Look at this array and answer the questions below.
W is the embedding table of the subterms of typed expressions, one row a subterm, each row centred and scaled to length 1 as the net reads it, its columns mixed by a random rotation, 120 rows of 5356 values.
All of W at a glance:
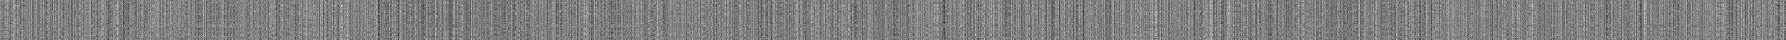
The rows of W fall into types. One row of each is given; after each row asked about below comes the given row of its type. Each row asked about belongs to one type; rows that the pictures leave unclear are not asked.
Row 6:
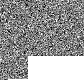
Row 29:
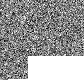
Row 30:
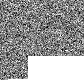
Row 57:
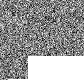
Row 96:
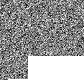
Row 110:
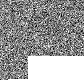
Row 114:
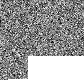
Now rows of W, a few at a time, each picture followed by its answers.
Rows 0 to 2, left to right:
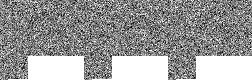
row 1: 30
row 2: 110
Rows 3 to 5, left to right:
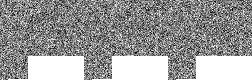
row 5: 110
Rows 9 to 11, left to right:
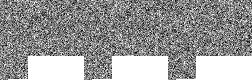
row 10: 110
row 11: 96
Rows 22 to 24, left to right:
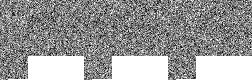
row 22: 57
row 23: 30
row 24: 110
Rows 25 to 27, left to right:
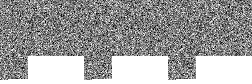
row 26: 29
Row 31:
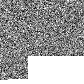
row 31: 6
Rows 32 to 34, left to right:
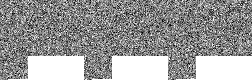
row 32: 29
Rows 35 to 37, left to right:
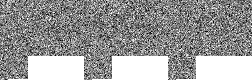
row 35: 110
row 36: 30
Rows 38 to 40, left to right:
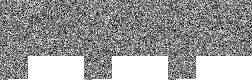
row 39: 29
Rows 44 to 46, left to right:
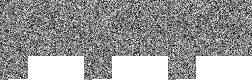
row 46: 30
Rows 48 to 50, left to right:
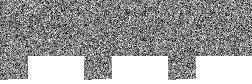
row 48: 30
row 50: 29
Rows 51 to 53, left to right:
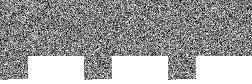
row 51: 29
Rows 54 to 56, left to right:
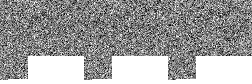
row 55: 30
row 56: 6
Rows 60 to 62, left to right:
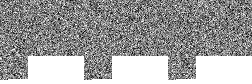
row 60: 114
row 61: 57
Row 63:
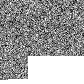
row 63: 30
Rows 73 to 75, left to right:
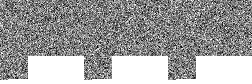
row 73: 57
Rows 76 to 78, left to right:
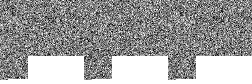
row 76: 57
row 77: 29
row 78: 57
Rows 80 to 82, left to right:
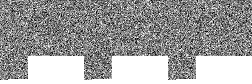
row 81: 114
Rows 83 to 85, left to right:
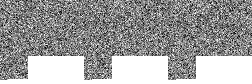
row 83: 6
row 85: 30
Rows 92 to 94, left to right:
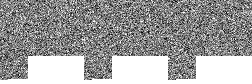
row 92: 29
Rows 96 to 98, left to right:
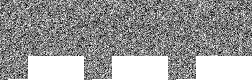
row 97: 30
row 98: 110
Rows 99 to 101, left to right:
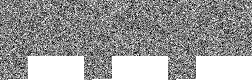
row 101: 96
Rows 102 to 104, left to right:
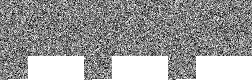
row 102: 29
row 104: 110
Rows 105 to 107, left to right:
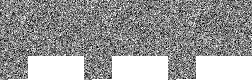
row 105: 29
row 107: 110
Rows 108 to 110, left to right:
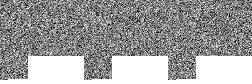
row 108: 96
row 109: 57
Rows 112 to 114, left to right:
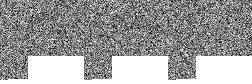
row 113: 30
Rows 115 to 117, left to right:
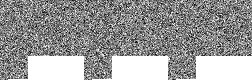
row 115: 110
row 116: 114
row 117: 6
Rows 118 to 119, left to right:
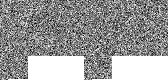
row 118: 110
